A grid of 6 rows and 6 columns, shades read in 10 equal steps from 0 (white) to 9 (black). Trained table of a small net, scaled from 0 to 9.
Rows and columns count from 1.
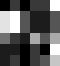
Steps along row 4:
up up down up down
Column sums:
32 29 47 40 44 17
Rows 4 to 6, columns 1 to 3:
5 7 8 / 8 8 9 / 8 7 9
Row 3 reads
1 0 6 8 8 6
